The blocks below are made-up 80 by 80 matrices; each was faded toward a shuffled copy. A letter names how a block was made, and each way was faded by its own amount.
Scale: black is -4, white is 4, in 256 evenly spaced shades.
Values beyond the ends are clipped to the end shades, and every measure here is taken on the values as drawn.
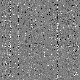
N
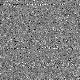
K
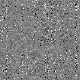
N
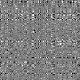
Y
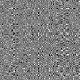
Y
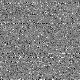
K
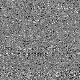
K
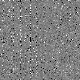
N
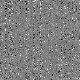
N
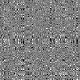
Y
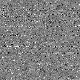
K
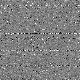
K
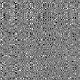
Y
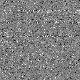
K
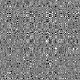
Y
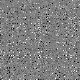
N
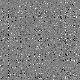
N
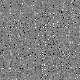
N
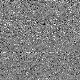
K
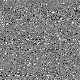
K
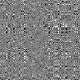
Y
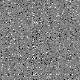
N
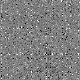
N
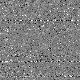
K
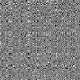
Y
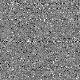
K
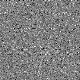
K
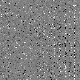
N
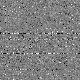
K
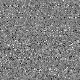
K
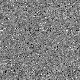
K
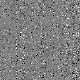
N
